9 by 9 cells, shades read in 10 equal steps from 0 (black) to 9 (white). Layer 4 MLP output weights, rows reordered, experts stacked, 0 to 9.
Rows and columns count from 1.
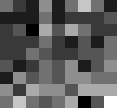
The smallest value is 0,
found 2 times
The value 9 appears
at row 9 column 9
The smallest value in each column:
1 1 0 3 1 1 0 1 1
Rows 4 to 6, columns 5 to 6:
2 1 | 2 2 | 3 5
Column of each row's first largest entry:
7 4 4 4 3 6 2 3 9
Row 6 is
3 1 2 4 3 5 1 3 5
